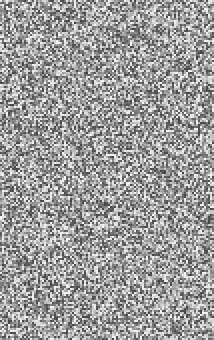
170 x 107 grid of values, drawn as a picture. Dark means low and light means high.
Seam: none. Histogram: flat. Average level on the scale: 60%. Mirror symmetry: none. Slope: none. Odd rows or columns: none. Grain: fine.
